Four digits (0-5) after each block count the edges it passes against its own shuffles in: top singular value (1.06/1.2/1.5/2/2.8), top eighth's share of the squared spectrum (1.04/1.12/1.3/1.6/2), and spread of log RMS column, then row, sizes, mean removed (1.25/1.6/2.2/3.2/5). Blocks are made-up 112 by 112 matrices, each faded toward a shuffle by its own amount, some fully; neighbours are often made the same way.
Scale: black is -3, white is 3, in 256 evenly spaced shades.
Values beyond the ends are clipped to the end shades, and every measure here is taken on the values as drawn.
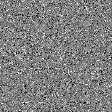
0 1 0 3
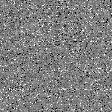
3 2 0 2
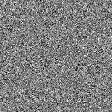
3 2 0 1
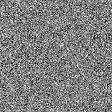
3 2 1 1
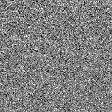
3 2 0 1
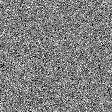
1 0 0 0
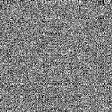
4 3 2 2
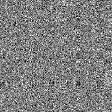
4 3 2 2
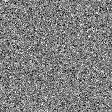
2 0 0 0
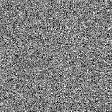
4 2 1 1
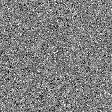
2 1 0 0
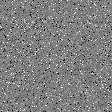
2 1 0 0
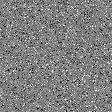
0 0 0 0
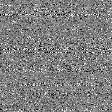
2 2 0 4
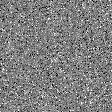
2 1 0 0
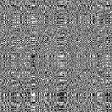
5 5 4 4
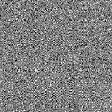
4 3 2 2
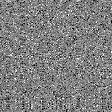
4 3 1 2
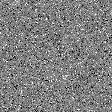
1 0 0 0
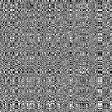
5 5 4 4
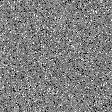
0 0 0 0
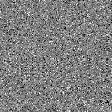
4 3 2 1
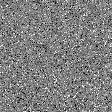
1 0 0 0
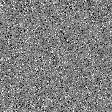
2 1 0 0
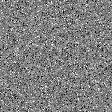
2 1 0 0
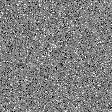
2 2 0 0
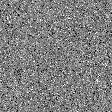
0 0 0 0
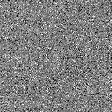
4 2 1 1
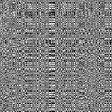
5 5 4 4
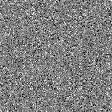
3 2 0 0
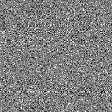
4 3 2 2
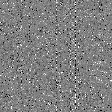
3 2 2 0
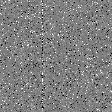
2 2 2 0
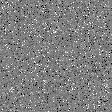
1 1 0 0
